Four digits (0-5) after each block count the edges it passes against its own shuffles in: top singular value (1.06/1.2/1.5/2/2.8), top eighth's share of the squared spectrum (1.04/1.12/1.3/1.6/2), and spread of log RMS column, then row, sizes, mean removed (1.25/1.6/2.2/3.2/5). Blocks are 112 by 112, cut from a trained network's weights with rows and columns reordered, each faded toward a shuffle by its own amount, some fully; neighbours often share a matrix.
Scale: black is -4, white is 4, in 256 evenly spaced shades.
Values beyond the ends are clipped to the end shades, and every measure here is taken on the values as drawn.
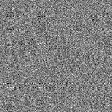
4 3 1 2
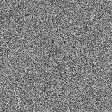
3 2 0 0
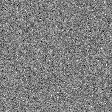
1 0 0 0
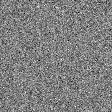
0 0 0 0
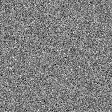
0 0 0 0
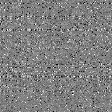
4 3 0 3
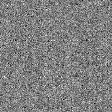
3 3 0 2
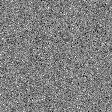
0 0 0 0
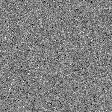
0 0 0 0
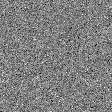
0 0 0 0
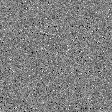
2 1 0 1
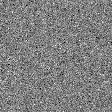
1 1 0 0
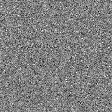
3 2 0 1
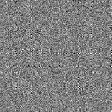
4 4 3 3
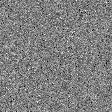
1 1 0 0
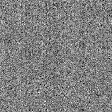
3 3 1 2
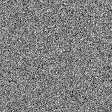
1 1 0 0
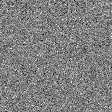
2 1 0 0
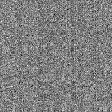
3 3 0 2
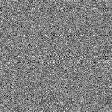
4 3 1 2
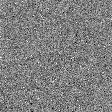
1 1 0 0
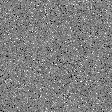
1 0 0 0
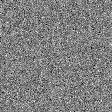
1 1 0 0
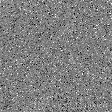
2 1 0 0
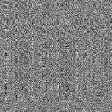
4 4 3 2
